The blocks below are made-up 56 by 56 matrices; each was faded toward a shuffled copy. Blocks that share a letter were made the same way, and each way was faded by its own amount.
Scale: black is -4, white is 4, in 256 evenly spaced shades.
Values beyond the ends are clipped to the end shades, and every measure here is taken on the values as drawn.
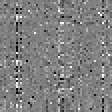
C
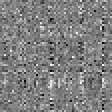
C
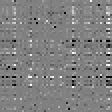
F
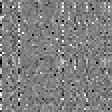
C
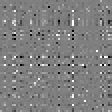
F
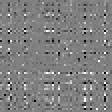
F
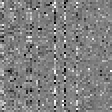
C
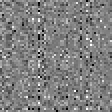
C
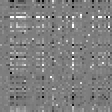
F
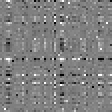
F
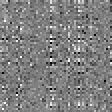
C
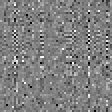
C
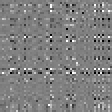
F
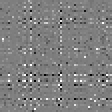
F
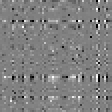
F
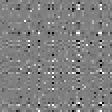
F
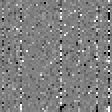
C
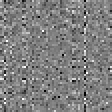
C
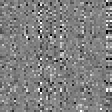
C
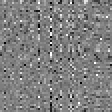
C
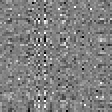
C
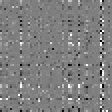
F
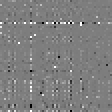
F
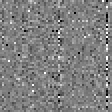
C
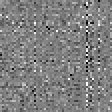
C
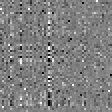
C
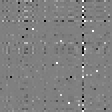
F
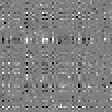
F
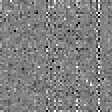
C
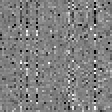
C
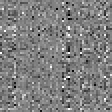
C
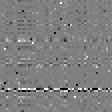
F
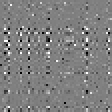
F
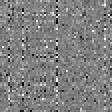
C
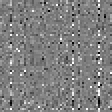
C
